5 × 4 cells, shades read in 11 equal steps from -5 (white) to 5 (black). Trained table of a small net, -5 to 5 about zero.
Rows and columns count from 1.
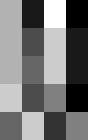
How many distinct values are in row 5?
4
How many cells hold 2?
2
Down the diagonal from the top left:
-2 2 -3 5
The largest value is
5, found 2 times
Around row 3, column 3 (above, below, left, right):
-3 0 1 4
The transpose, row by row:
-2 -2 -2 -3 1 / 4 2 1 2 -3 / -5 -3 -3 0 3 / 5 4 4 5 0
